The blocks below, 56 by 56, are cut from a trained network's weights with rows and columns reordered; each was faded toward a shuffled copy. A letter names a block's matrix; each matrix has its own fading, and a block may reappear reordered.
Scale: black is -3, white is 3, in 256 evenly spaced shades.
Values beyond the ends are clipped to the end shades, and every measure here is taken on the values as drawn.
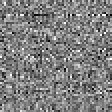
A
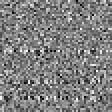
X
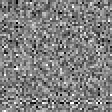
X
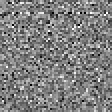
X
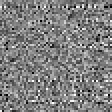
A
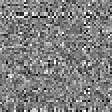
X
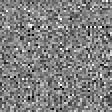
X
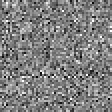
X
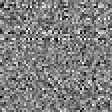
X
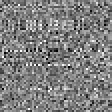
A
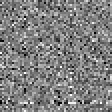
X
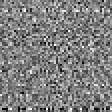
A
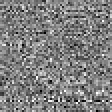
A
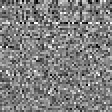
X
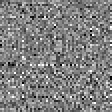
X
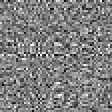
A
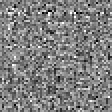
X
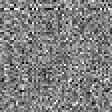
A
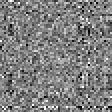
X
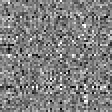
X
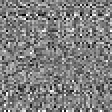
A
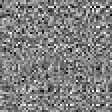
A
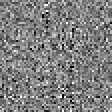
X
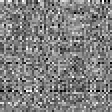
A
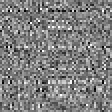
A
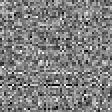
A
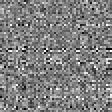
A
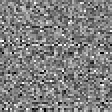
X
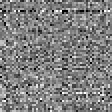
A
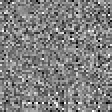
X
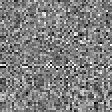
A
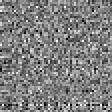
A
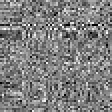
A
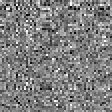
X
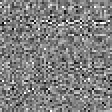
A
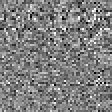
X
